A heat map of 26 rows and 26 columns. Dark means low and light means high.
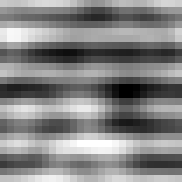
Ninth with the highest average: bottom middle. Average level on the scale: 50%. Stripes: horizontal, repeating 5 times.
